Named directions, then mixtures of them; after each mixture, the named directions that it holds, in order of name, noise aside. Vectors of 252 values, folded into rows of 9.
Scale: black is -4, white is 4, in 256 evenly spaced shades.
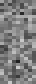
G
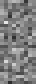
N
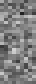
G, N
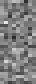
N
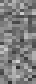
G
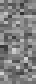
G, N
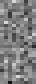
G, N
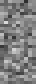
G, N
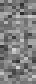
G, N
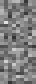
N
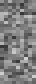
G, N
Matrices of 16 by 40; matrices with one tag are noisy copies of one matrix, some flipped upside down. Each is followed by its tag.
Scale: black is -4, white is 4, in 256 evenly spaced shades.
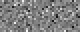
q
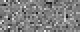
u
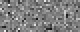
u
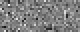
u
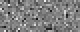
u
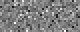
q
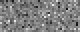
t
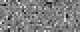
u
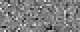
u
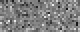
t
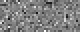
u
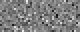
q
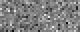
t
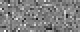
u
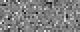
u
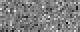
t
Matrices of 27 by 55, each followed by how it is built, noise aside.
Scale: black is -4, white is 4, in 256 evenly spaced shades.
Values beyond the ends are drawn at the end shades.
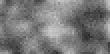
smooth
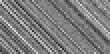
Toeplitz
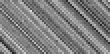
Toeplitz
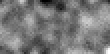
smooth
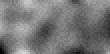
smooth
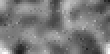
smooth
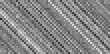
Toeplitz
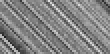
Toeplitz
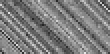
Toeplitz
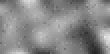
smooth
